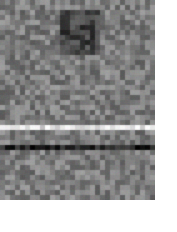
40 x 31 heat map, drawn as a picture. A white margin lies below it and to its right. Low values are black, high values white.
In the top middle lies a patch that is lower than the rest. Overall the values sit about 50% of the way up the scale. The ninth with the lowest average is the top middle. The distribution is heavy-tailed on both sides. Rows 26 and 30 differ from the rows beside them.
